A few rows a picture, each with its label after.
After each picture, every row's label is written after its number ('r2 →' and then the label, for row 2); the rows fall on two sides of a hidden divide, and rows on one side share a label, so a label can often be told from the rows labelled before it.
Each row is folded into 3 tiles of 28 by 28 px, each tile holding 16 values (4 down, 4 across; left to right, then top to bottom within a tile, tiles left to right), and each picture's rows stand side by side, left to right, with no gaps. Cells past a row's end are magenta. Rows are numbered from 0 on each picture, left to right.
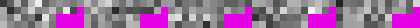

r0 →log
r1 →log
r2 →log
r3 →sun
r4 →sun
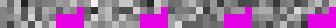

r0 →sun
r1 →log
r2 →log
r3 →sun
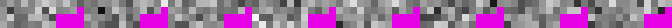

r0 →log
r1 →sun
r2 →log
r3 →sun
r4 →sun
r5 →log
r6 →log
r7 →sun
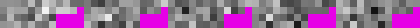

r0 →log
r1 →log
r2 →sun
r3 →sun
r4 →log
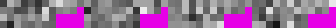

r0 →sun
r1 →sun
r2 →sun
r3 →sun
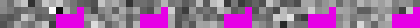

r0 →log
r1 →sun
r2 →log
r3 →sun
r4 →log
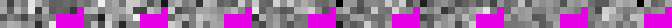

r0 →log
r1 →log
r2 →log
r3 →log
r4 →sun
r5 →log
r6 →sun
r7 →log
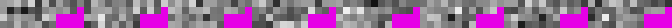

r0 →log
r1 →sun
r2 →log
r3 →sun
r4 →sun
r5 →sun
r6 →log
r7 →log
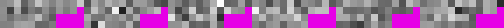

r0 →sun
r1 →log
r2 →log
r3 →log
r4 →sun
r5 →log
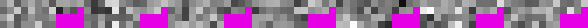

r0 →sun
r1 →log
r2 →log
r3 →sun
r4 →log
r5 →sun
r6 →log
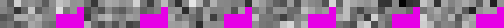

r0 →sun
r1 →log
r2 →log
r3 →sun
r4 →log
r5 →log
